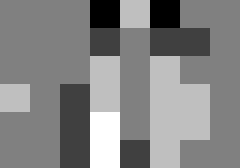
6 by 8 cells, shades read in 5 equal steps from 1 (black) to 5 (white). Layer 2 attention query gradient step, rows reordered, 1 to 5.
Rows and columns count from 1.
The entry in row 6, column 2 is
3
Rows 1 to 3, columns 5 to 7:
4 1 3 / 3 2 2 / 3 4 3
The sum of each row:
21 21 26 27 27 25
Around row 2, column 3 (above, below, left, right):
3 3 3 2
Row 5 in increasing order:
2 3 3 3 3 4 4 5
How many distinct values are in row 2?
2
